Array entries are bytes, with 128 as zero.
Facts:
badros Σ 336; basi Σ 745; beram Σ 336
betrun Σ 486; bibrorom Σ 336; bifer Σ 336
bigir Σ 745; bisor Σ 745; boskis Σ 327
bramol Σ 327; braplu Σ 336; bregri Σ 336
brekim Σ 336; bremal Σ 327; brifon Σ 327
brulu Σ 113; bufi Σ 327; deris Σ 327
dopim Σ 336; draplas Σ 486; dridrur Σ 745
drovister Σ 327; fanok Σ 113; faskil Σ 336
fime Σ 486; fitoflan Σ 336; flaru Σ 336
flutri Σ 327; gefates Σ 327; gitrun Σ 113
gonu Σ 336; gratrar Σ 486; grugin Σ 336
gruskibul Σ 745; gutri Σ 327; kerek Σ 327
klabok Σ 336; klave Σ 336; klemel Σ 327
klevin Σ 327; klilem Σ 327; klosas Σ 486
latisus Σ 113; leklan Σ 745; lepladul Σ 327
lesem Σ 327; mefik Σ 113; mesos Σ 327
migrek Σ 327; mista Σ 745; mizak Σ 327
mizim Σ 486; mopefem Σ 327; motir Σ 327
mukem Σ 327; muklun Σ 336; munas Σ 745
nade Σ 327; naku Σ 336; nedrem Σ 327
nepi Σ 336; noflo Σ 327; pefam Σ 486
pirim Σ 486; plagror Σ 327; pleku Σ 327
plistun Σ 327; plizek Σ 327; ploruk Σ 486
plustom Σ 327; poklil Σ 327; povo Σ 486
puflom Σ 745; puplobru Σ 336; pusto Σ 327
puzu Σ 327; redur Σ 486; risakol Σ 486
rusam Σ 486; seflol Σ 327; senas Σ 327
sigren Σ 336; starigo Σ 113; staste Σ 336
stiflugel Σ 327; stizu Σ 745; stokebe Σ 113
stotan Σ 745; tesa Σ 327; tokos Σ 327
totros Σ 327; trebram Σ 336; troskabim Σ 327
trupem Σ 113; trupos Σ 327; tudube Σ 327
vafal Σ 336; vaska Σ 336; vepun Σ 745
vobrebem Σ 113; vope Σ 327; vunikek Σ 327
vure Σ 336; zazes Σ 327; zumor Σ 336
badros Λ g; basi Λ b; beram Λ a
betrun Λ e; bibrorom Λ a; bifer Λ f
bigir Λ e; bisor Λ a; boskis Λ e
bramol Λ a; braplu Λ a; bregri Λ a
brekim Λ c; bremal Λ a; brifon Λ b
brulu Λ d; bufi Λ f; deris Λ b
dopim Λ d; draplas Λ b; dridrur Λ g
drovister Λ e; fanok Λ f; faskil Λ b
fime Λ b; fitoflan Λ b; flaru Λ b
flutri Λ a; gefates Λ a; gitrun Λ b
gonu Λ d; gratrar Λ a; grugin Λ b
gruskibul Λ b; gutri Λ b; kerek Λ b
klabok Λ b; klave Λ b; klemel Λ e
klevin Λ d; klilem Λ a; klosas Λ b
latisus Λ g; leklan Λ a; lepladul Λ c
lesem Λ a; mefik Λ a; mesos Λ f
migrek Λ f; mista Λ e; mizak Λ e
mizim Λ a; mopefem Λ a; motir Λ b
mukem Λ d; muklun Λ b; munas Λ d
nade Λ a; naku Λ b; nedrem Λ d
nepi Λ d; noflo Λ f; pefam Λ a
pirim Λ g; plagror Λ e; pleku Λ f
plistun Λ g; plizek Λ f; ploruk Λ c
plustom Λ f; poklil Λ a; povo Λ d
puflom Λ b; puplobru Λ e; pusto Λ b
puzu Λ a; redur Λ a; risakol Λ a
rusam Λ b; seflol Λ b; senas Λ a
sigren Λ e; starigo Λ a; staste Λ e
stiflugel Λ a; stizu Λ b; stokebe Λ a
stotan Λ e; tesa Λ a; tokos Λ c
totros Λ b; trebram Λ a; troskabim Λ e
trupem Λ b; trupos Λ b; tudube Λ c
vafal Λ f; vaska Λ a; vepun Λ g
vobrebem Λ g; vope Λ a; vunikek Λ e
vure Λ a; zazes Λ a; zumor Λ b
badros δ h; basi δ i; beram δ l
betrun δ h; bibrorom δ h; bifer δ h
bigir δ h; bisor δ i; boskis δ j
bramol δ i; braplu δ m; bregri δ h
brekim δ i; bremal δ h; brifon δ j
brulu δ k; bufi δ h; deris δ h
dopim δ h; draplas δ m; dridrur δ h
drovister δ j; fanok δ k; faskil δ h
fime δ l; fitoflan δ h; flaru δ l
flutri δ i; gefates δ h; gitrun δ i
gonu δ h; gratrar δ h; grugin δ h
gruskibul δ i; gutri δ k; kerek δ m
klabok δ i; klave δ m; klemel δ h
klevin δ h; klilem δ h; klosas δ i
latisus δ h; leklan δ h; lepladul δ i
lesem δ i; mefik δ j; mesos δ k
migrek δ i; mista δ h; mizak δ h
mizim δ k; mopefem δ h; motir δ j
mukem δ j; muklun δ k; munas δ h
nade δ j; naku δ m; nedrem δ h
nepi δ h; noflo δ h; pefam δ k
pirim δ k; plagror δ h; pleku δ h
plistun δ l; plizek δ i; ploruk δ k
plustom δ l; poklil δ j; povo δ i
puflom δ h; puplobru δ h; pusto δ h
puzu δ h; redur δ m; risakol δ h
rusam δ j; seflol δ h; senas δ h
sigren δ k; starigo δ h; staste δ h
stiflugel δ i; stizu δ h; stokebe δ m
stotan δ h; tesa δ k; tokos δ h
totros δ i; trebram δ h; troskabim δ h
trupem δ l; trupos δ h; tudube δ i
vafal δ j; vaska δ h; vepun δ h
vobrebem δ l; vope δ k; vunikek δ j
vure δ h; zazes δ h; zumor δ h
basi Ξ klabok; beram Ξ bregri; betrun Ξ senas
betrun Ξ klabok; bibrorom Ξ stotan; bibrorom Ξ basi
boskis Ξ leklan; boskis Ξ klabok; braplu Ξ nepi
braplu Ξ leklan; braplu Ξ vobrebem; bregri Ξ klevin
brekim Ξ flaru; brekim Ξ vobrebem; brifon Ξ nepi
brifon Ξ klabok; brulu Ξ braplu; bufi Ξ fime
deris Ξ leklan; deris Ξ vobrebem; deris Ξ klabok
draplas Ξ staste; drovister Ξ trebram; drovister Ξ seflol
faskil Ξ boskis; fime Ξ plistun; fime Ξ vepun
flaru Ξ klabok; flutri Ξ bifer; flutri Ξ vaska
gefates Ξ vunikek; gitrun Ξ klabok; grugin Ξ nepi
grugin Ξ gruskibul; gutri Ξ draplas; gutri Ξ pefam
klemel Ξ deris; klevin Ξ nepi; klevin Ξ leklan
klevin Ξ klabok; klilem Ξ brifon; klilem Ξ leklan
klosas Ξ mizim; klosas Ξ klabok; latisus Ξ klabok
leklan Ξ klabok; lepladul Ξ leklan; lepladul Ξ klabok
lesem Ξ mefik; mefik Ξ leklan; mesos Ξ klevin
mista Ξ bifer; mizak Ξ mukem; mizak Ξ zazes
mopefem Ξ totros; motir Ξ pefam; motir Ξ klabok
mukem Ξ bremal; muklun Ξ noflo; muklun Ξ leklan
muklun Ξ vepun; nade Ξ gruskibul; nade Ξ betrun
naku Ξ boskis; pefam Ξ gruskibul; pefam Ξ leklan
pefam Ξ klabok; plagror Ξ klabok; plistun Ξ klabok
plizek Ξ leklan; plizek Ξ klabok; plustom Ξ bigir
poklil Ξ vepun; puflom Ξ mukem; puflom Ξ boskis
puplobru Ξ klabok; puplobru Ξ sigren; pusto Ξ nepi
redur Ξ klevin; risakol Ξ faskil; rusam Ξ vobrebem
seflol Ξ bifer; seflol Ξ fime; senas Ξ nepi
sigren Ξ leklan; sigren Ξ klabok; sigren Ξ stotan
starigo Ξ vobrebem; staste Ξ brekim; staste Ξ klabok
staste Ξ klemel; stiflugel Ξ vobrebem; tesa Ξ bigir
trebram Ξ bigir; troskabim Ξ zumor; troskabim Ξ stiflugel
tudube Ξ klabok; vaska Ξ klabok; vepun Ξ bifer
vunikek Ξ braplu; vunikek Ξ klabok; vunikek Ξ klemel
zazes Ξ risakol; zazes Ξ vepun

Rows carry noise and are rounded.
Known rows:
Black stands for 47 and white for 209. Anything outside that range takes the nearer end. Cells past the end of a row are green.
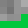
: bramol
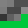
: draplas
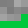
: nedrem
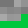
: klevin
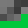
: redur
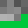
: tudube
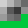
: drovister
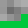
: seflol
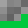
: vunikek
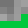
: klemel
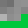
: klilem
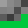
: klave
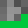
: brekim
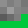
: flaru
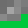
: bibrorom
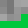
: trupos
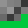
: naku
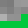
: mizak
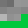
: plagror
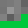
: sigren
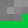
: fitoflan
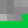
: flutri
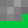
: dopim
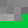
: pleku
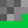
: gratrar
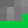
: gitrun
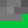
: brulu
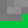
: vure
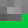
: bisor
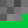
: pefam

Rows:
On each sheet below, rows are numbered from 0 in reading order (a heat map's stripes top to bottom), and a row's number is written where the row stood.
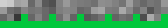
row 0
bigir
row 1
fanok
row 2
bifer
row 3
stotan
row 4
munas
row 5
povo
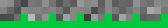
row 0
stokebe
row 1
gutri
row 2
betrun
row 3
fime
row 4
klosas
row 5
leklan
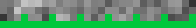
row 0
zumor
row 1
trebram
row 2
bufi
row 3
nade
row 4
noflo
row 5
latisus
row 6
vafal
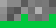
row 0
kerek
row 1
beram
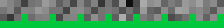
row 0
braplu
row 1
nepi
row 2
mizim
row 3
pirim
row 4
ploruk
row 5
mukem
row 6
gruskibul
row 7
motir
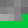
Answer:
plizek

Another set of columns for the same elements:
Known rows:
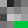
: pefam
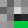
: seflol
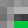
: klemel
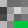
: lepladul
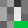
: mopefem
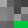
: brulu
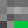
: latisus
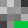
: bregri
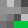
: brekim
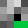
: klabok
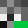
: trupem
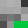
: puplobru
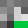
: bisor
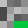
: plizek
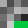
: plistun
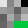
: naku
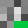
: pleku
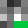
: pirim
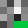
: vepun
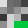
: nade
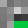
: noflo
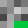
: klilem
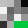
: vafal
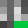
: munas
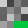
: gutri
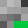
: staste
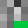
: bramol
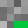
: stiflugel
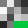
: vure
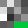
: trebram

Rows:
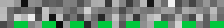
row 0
klave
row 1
plustom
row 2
vobrebem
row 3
nepi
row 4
tesa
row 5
rusam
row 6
poklil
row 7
totros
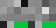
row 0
flaru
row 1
bremal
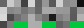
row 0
zumor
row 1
drovister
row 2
muklun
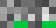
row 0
starigo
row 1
povo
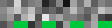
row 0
stotan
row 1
fanok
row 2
fime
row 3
klevin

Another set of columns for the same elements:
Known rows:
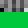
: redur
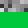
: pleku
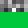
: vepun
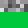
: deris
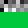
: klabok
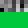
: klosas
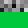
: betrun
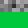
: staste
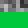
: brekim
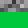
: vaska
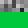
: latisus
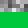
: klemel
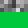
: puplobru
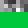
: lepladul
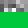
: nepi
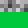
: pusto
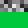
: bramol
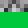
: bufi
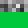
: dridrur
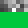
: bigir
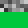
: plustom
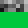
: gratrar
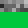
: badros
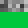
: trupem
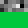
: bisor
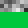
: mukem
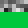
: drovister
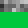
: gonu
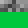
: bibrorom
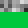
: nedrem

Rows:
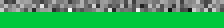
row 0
plistun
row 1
poklil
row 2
bifer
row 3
brulu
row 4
draplas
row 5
fanok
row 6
pefam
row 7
nade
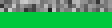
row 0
vope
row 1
puflom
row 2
sigren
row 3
naku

